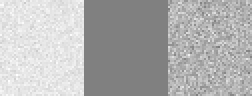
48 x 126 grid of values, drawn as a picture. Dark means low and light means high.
The table splits into one row of 3 panels. Panel 1,1: very high, fine-grained, faint in contrast. Panel 1,2: middling, flat. Panel 1,3: high, fine-grained.
